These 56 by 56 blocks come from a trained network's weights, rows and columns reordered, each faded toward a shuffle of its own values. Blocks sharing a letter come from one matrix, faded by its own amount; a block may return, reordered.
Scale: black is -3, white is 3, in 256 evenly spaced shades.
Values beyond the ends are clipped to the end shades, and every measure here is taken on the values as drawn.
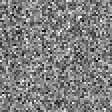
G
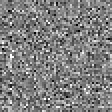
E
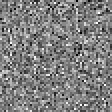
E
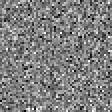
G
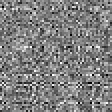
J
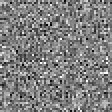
E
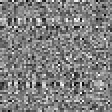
J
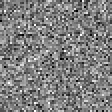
G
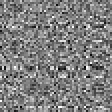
J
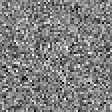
E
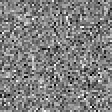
E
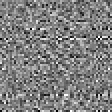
J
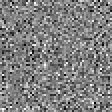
E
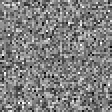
G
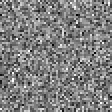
G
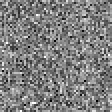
G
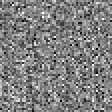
E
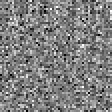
E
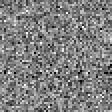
G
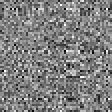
J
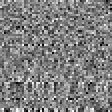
J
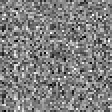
E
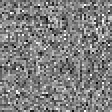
E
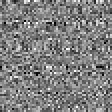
J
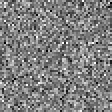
G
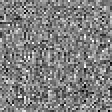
E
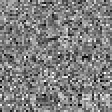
J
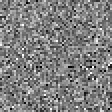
G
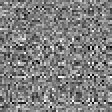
J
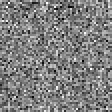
G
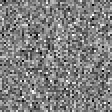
G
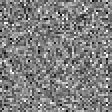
E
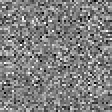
E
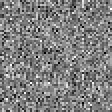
E
